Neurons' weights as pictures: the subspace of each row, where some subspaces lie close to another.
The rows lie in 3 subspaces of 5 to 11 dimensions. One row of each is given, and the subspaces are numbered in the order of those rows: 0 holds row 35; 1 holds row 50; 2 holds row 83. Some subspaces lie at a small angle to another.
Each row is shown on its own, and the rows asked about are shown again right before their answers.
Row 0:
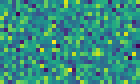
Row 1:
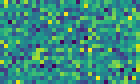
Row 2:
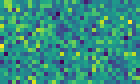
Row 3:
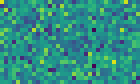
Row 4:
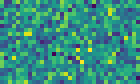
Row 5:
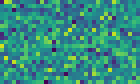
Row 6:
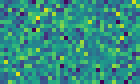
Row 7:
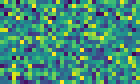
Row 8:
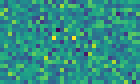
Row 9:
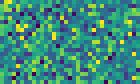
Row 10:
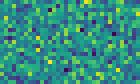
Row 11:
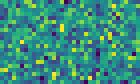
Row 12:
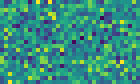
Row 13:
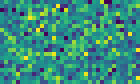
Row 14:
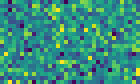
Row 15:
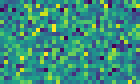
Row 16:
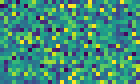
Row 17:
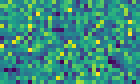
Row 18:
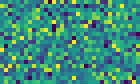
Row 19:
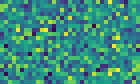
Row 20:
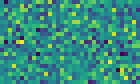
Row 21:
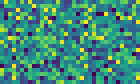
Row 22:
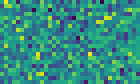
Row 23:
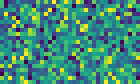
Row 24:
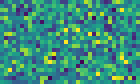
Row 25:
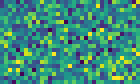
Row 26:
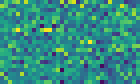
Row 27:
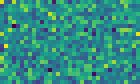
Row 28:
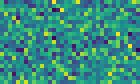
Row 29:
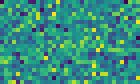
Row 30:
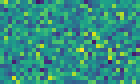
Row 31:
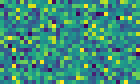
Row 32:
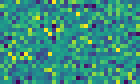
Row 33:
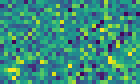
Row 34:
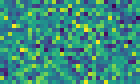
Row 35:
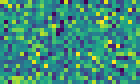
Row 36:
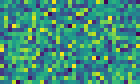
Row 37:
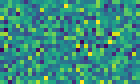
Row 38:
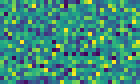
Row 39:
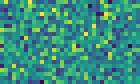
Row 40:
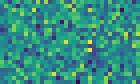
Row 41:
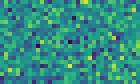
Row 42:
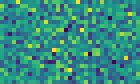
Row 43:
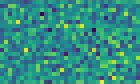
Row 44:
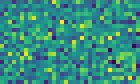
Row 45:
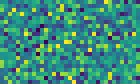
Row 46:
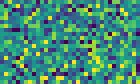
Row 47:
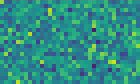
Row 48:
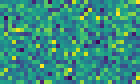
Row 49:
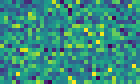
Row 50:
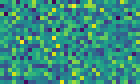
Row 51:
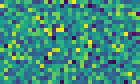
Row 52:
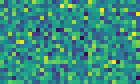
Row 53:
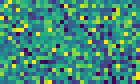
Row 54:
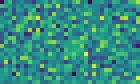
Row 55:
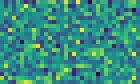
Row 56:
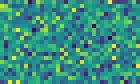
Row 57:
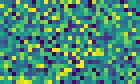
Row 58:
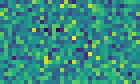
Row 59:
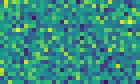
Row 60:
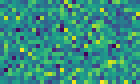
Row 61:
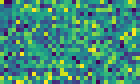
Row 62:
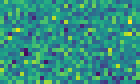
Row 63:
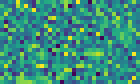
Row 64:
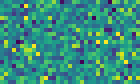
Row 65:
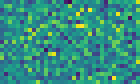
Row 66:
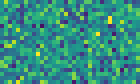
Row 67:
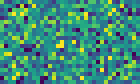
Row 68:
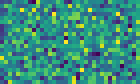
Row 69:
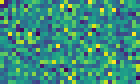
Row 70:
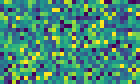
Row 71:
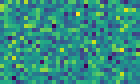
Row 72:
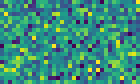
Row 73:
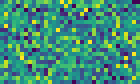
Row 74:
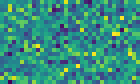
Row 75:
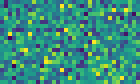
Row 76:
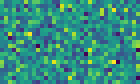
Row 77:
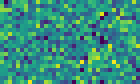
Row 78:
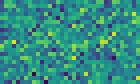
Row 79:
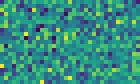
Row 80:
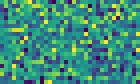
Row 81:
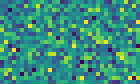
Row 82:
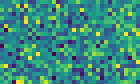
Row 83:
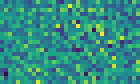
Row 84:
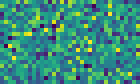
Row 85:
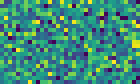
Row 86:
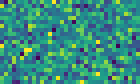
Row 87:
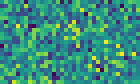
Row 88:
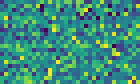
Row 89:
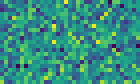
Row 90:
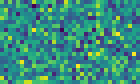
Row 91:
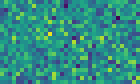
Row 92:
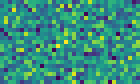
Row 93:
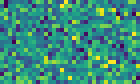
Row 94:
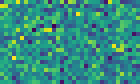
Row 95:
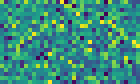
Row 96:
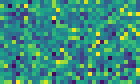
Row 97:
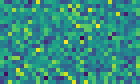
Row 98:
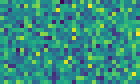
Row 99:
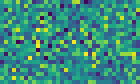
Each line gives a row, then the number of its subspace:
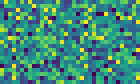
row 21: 1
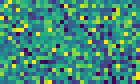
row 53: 2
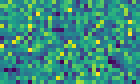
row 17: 0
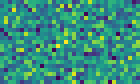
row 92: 2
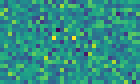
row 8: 1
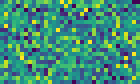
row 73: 2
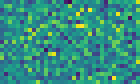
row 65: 2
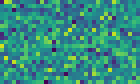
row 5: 2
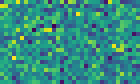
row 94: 1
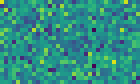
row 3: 2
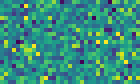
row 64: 0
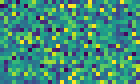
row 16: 1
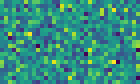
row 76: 1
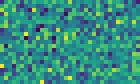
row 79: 2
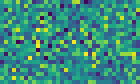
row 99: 0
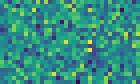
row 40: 2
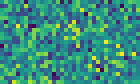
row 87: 0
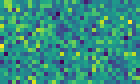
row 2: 0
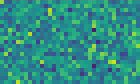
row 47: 0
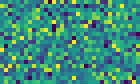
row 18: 2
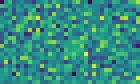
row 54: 2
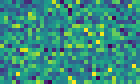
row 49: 2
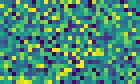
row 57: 1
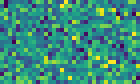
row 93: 1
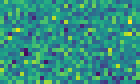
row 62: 1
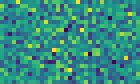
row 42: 0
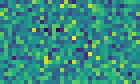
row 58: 1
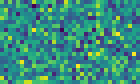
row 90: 2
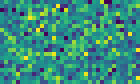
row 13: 2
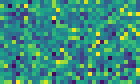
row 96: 0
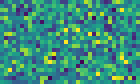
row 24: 0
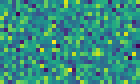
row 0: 2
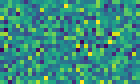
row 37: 2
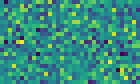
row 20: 0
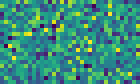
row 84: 1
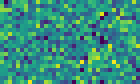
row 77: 2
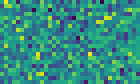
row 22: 0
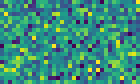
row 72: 0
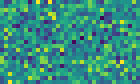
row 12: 2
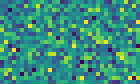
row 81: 0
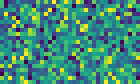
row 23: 1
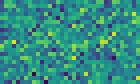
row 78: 2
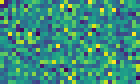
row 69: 1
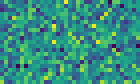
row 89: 2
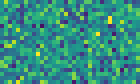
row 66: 0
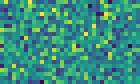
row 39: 2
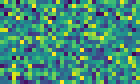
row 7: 1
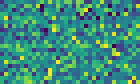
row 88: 2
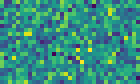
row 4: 1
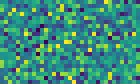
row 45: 2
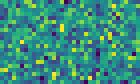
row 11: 2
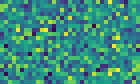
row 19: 2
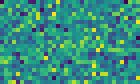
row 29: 2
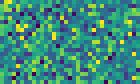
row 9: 0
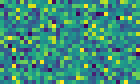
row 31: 1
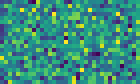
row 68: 2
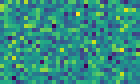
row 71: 1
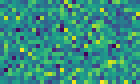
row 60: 2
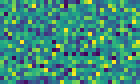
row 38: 2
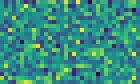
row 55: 1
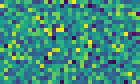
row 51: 1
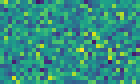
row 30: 0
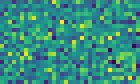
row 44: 1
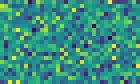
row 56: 2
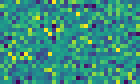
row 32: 1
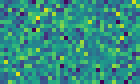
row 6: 2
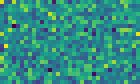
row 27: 2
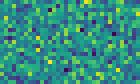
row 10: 0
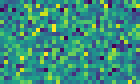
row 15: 2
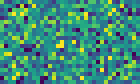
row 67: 0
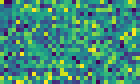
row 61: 0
